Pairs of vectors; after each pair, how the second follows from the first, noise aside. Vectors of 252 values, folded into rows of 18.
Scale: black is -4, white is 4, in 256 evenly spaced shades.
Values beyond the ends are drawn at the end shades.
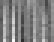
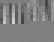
partly zeroed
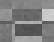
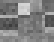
wrapped around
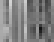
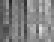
negated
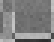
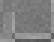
shrunk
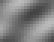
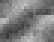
wrapped around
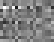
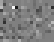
partly zeroed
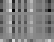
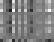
negated
